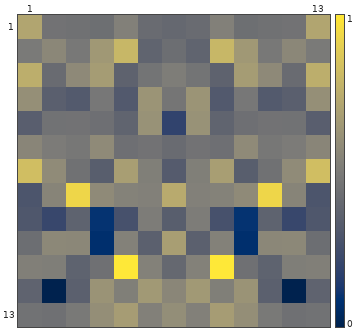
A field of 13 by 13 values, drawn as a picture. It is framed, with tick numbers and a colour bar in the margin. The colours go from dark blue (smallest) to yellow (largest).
Fine speckle covers the field. It is mirror symmetric from left to right. There is no seam. No overall slope runs across the table. The ninth with the highest average is the bottom middle.
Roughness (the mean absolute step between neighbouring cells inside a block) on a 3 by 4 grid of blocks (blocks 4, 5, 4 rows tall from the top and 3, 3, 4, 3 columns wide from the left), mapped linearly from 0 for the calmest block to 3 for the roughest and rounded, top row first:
0100 / 1011 / 0320
